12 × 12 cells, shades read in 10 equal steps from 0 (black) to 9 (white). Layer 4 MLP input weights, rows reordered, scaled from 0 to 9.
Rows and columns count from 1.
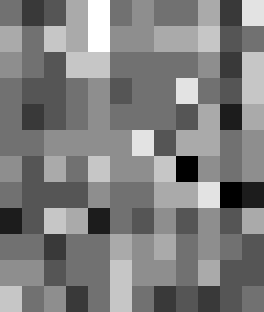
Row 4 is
4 3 3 4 5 3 4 4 8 4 3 7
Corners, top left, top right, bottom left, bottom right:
4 8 7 4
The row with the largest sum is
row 2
